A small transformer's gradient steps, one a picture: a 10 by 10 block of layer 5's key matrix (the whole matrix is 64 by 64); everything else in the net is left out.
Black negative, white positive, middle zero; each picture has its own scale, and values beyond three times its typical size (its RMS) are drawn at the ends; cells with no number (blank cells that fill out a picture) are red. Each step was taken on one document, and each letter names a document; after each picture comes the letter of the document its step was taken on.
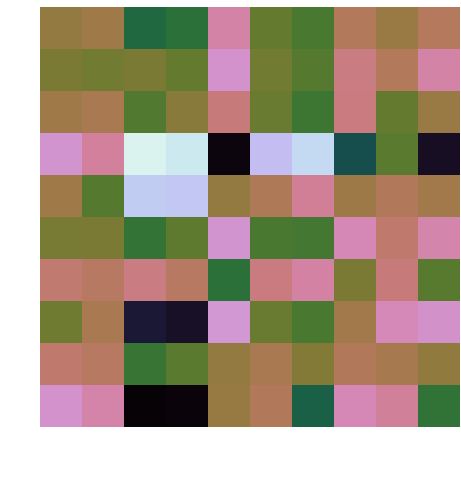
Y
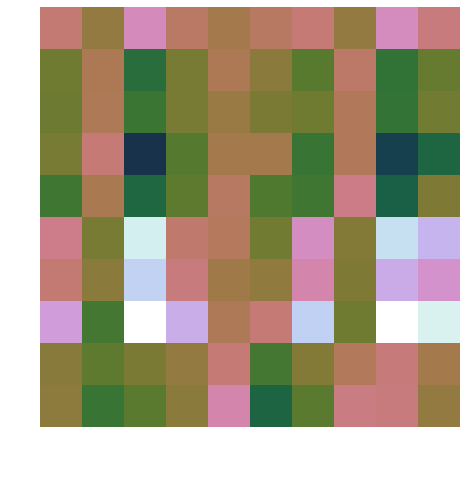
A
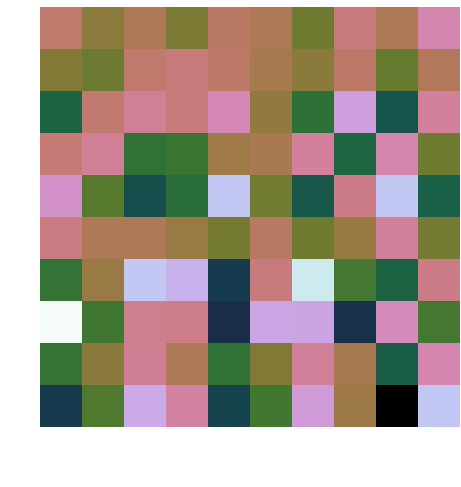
Y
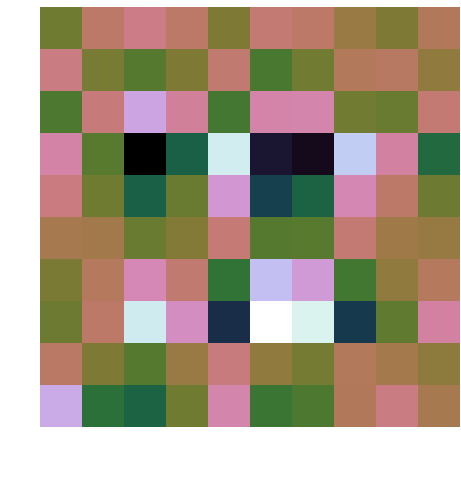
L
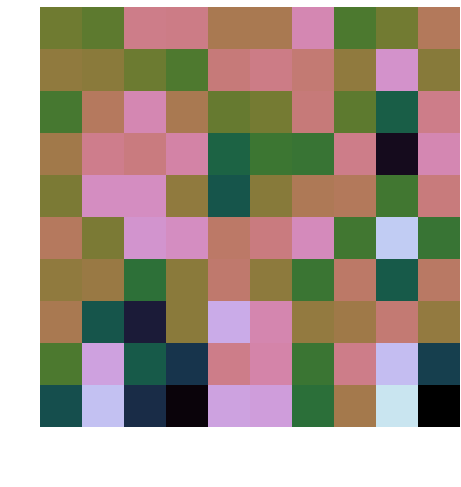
Y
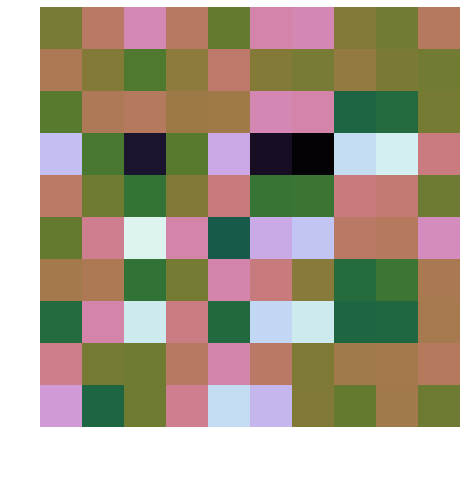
L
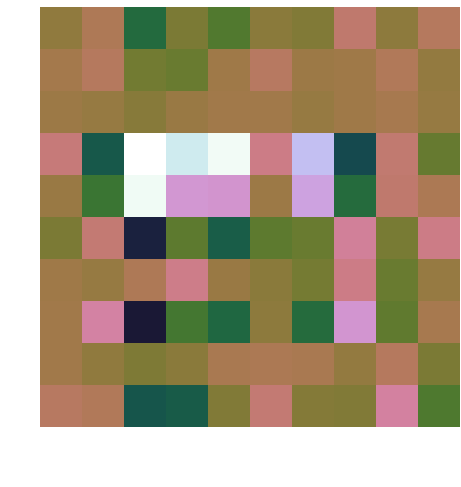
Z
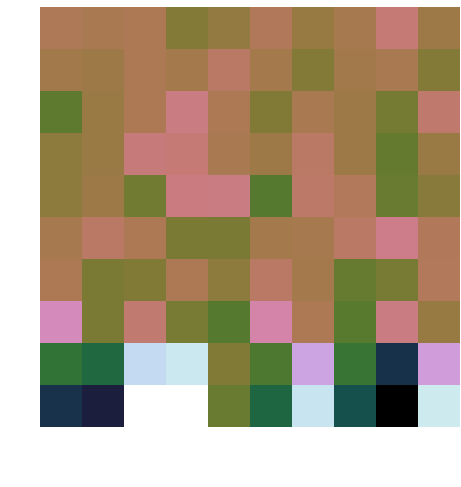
Y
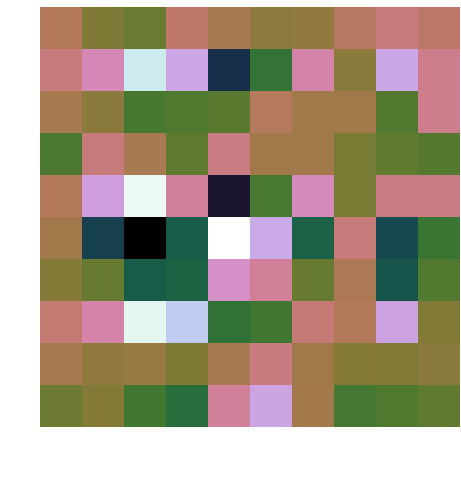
Y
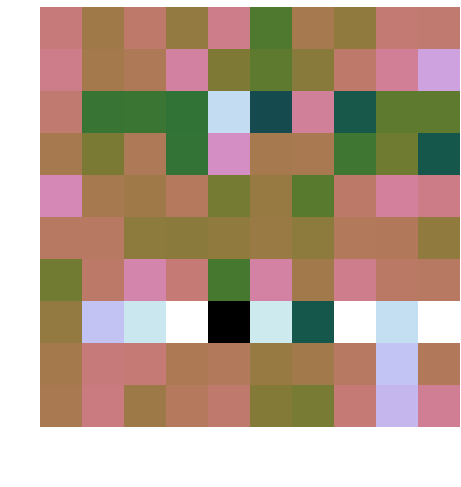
A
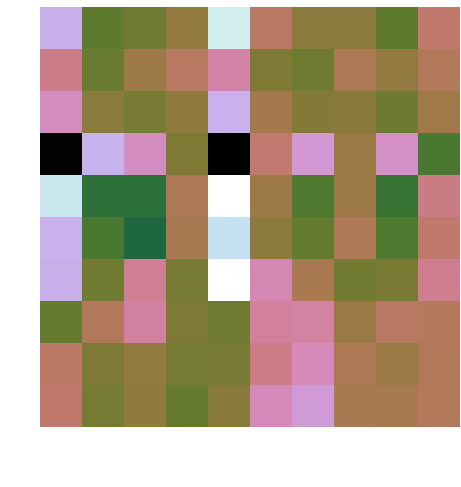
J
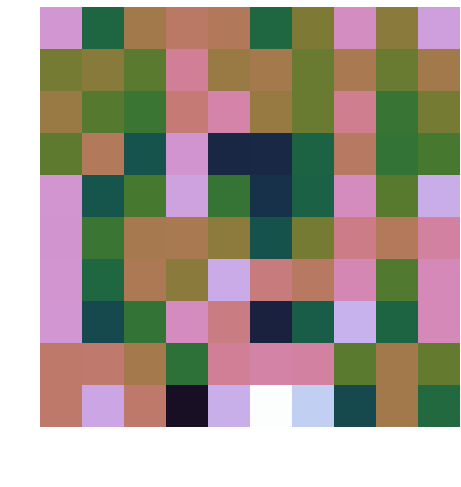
J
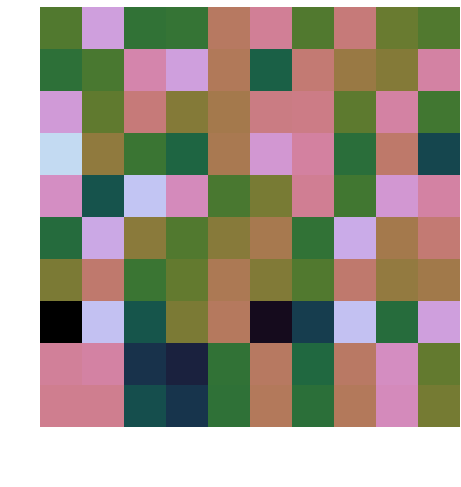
A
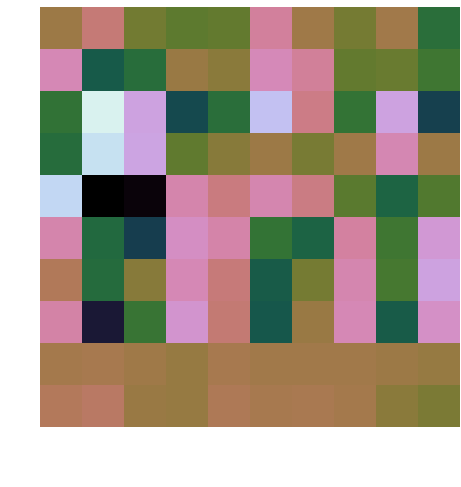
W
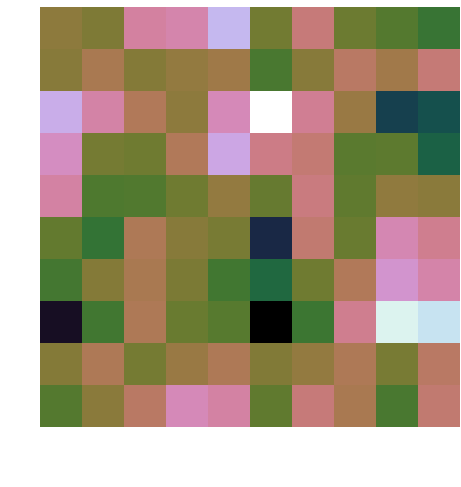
A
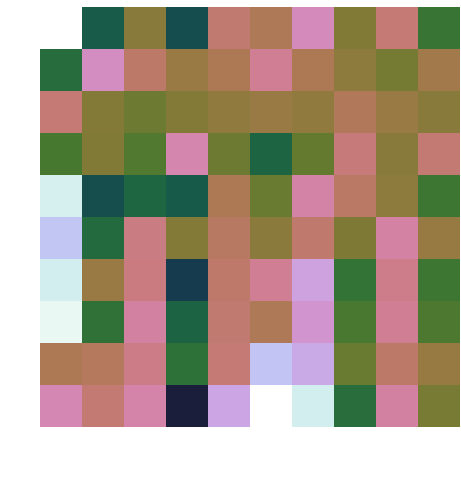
J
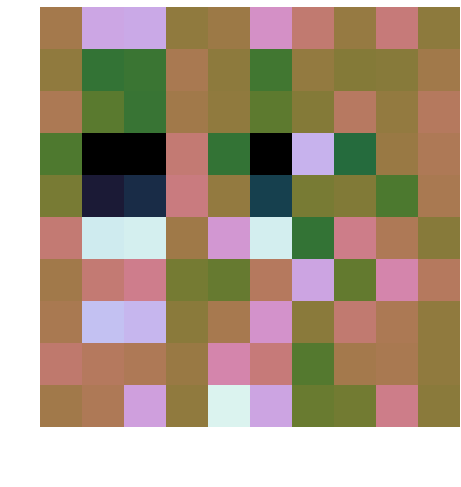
Z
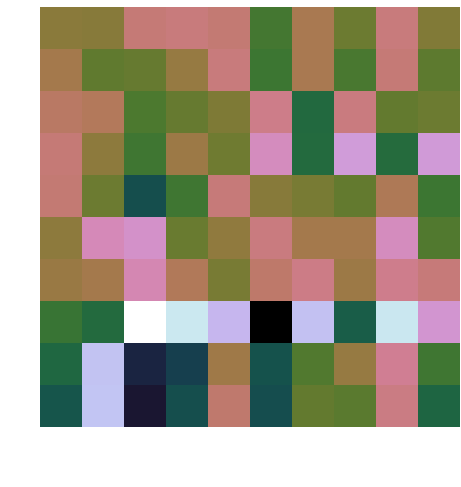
A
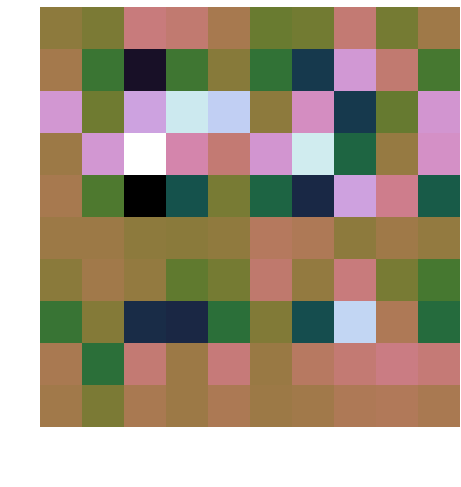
W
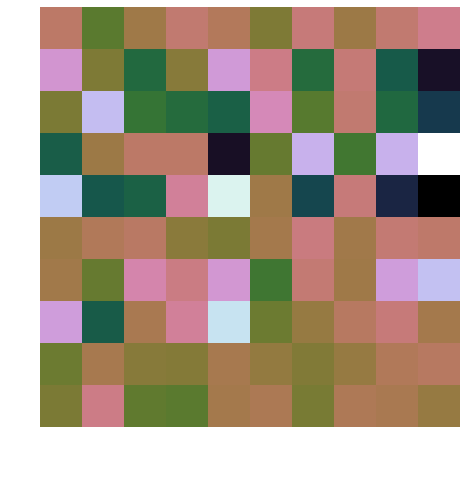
W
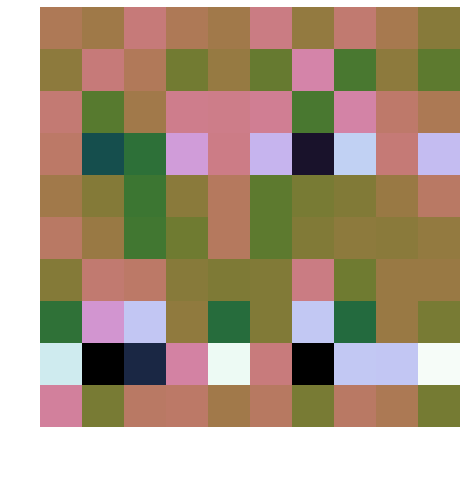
A
